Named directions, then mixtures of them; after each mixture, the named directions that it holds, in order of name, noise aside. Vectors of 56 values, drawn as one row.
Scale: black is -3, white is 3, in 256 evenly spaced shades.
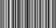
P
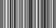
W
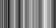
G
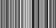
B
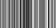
B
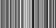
B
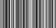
W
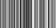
B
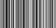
W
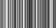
P, W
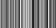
B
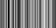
G, P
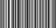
P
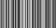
B, P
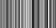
B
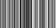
B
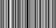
P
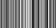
B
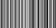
B, W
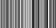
B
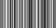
W
